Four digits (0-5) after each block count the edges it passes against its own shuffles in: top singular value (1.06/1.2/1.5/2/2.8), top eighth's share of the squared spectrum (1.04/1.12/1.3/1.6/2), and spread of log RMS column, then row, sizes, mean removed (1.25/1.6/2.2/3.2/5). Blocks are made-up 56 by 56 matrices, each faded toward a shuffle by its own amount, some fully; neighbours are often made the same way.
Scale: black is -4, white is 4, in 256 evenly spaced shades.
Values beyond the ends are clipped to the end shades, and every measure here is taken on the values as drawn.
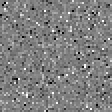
0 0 0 0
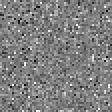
2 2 1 0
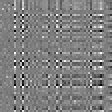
5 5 4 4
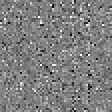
3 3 2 1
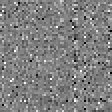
3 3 2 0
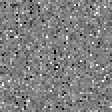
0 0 0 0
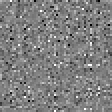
3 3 2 1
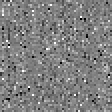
2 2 1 0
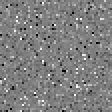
0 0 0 0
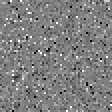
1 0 0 0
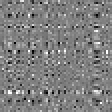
5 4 3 3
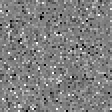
0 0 0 0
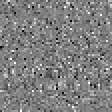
3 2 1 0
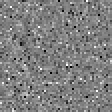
0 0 0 0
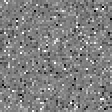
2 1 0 0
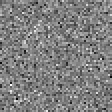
0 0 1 0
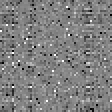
4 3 1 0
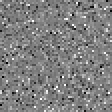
2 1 0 0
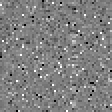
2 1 0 0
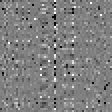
4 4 2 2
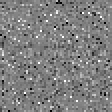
3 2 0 0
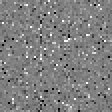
2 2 1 0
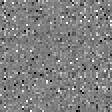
3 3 1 1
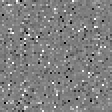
2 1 0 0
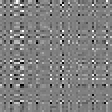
5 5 4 4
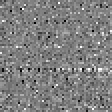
3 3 0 2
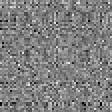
4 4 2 2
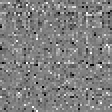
4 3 1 2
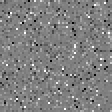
1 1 0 0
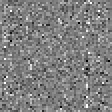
1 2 2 0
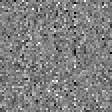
2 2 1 0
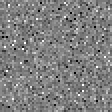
0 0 0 0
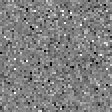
0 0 0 0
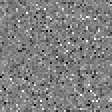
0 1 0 0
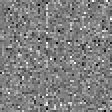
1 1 2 0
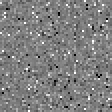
0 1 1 0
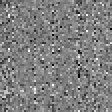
1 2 3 0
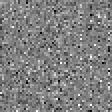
1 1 2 0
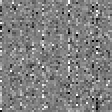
2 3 3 0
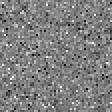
1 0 0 0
